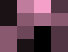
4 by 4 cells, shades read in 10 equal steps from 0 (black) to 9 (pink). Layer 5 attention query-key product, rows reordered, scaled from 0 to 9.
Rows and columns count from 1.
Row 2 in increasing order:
1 5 5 6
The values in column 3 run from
0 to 9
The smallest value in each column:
1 1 0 3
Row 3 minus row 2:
4 -1 -6 -2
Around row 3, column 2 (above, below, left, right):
5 1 5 0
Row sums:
20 17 12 9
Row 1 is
1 7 9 3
